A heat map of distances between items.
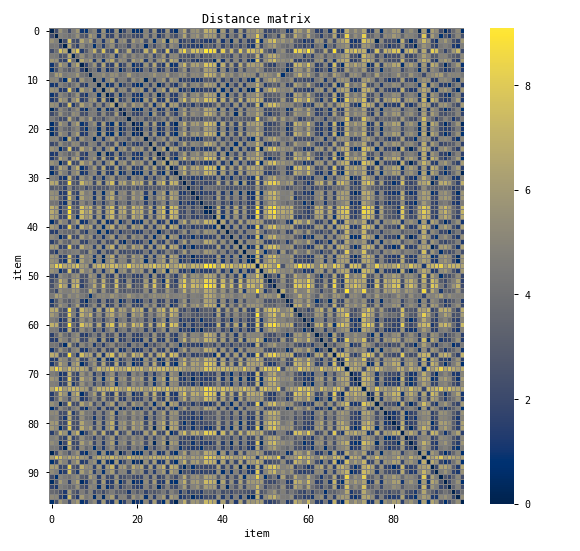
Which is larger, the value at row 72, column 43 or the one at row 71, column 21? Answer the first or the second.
the second
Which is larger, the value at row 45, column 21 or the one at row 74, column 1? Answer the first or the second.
the second
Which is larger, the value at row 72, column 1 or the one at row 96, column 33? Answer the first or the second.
the second
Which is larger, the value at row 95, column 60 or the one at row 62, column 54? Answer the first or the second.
the second
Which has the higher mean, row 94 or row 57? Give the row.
57
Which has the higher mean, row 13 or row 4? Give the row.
4
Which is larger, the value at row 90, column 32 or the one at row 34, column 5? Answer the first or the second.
the second
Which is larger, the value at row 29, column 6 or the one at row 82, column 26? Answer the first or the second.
the first
